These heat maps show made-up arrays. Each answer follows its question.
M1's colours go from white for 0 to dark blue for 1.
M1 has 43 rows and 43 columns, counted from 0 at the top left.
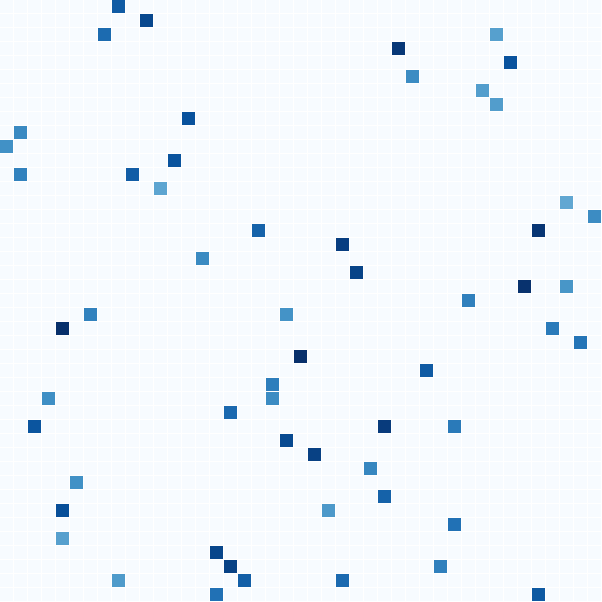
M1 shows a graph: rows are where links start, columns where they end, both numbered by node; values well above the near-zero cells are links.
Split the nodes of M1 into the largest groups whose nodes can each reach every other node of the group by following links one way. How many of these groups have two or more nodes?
6
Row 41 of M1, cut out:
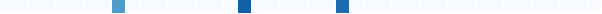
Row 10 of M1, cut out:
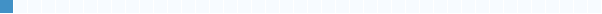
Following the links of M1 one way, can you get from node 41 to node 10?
yes
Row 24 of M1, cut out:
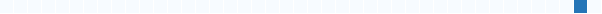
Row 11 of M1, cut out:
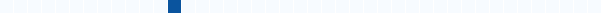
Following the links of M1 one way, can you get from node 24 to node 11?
yes
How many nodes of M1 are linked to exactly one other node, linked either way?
1
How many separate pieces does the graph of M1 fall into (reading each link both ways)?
2
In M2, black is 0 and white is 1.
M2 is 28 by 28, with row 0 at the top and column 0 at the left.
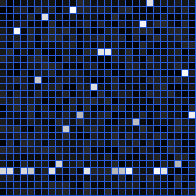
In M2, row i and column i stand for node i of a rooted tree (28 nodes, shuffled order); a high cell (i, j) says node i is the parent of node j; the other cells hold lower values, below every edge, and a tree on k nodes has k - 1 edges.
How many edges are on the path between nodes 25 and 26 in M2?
5
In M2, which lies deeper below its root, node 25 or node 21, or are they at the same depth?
the same depth
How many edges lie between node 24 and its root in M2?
0
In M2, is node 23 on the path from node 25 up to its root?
yes
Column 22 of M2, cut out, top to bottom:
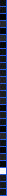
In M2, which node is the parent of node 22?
24
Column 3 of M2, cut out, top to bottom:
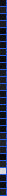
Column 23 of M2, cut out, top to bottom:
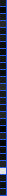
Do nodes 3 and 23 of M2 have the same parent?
yes
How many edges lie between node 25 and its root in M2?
2
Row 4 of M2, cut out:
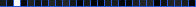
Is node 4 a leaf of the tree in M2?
no
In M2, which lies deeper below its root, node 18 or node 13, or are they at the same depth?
node 13
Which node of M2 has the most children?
24
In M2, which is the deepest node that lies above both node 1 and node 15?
24
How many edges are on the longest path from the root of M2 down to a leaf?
3
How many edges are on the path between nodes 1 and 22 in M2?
2
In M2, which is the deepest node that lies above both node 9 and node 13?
24
